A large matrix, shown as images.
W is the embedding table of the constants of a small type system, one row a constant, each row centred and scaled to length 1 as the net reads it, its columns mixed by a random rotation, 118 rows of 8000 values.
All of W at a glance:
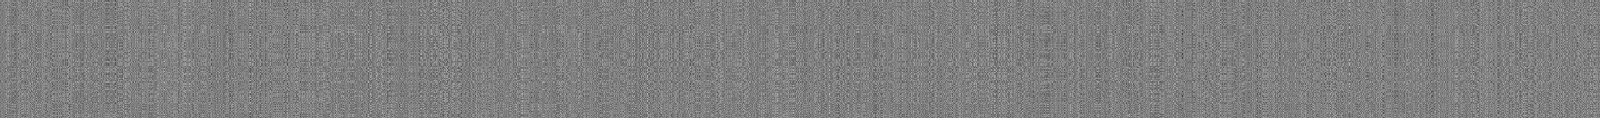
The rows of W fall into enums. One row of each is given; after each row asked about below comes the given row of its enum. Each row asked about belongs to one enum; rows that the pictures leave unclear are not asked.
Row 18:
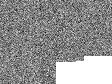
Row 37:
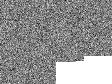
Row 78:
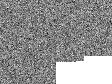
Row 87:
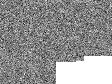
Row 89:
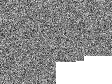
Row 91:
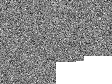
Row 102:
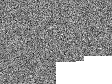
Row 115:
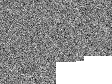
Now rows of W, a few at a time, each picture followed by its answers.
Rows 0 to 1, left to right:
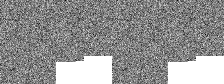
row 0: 37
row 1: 37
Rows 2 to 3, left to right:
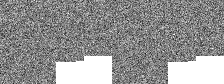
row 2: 89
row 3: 102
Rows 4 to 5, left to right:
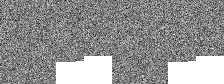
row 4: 37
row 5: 102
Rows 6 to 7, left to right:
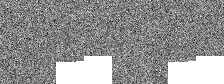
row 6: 78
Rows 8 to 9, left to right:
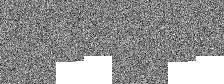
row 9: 102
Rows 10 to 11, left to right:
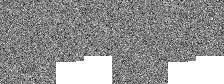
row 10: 115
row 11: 91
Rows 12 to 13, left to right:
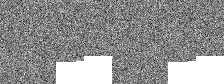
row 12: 87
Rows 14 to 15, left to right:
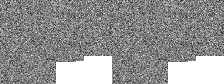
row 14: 91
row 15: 91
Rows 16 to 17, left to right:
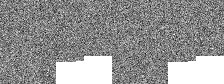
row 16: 18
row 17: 102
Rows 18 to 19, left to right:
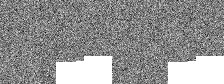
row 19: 37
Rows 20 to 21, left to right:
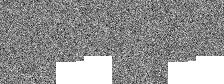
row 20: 115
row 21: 18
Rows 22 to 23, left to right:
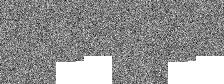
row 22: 37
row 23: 18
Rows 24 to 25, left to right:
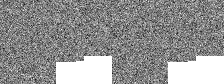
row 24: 115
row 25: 89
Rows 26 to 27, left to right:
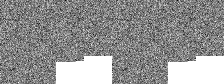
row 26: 37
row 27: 37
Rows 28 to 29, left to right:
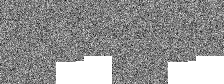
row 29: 89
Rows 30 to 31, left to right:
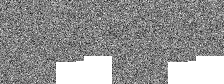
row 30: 91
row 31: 89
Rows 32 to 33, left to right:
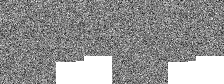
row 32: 89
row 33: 91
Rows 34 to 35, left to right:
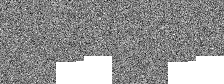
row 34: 91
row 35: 102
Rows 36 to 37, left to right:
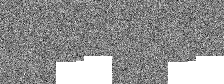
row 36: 87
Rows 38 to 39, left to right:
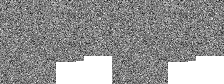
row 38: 91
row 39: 91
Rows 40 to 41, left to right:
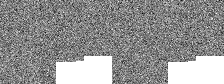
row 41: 91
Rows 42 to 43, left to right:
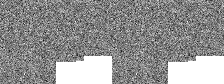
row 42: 87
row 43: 87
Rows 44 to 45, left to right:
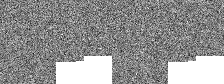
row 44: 102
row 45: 87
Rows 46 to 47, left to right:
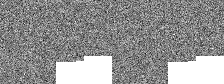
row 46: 87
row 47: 102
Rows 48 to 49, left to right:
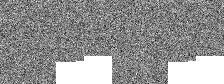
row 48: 89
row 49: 87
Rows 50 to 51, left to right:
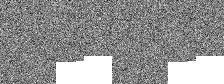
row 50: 91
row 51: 37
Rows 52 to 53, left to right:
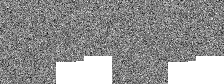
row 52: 78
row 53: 91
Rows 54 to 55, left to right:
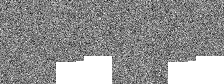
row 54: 91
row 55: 18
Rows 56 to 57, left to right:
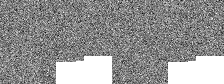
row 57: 91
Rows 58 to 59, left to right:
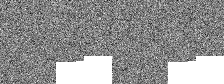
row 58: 91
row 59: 37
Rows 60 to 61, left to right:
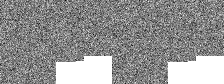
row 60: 37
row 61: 89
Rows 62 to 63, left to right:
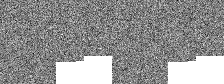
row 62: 102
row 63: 37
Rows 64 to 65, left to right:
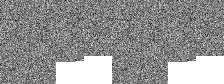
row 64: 37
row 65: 37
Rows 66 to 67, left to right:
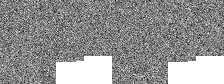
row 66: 18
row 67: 115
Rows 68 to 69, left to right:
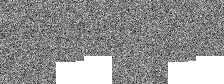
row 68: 89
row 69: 18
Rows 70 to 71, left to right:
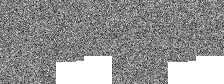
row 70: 18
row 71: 89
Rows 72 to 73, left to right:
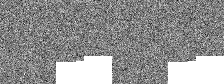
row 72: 87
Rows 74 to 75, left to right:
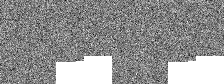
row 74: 37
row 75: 87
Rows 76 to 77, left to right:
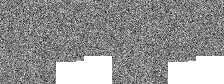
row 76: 87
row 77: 18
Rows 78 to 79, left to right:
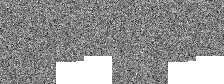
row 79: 87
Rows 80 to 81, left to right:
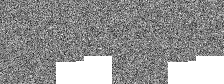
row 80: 102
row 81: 89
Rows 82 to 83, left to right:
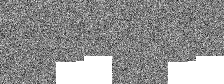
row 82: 89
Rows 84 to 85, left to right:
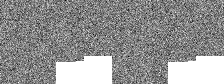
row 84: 37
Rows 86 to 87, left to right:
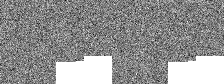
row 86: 37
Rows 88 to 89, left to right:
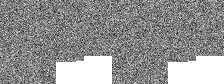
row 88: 18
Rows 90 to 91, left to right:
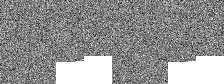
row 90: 37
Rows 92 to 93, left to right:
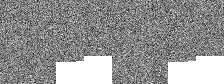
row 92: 102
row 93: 18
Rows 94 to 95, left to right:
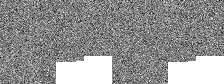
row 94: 18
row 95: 91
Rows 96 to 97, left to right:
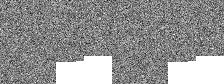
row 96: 91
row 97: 102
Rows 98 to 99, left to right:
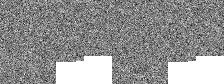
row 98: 87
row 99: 115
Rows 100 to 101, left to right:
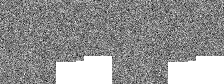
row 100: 87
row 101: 18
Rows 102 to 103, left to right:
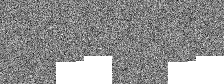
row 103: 37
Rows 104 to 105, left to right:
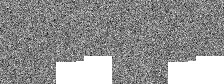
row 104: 78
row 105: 18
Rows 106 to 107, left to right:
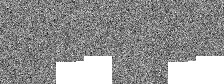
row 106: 78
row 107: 18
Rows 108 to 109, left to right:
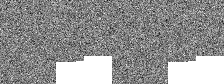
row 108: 91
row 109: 78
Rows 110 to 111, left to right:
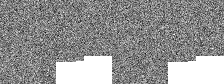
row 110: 18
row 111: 102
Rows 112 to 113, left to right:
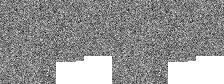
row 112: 18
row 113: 18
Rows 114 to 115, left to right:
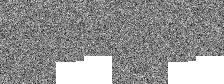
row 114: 89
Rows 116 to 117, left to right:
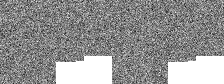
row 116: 89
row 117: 18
